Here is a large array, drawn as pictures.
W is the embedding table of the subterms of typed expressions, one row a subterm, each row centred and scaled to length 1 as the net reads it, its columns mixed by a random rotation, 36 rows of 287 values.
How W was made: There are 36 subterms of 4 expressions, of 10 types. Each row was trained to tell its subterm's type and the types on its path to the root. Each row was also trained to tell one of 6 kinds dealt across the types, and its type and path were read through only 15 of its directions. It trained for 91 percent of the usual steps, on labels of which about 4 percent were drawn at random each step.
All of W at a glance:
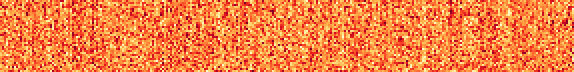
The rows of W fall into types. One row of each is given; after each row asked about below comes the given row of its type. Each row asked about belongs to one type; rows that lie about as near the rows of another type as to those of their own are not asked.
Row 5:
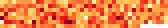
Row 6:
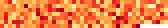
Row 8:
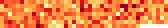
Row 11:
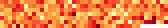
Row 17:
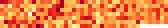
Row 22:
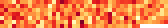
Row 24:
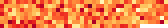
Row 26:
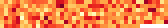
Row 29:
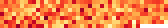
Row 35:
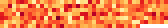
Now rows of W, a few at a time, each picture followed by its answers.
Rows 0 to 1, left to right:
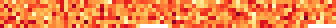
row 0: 24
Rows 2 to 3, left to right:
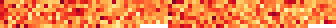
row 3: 22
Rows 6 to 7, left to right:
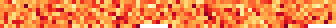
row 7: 6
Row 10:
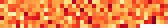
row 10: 35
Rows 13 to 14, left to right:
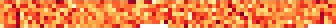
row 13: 6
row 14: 35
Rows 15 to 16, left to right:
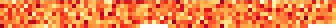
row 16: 17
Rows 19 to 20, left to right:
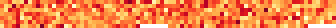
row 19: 6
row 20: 22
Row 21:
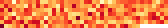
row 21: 24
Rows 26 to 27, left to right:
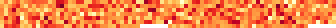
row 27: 5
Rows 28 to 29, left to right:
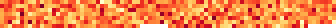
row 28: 24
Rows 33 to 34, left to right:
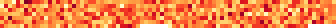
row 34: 11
